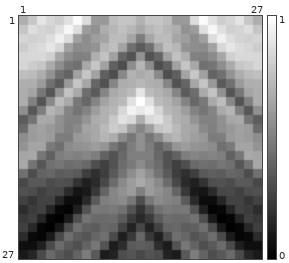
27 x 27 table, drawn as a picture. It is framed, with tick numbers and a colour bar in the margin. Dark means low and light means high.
No single row or column stands out from its neighbours. There are no lone odd cells. Values rise toward the top. It is mirror symmetric from left to right.
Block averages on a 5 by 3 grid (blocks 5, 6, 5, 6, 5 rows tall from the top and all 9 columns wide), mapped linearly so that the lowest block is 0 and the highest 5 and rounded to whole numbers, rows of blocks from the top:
545
343
333
020
000
